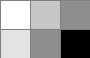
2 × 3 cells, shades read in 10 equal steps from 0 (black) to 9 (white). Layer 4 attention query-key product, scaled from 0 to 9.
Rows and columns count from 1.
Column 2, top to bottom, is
7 5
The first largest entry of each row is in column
1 1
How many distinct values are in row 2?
3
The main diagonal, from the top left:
9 5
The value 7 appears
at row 1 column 2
